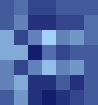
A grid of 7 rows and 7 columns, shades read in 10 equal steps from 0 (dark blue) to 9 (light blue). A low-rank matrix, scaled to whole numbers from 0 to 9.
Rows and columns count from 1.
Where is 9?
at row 3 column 4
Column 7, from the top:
3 4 4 3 3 3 3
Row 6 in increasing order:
1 1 1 3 3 5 7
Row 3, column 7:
4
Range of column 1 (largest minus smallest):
4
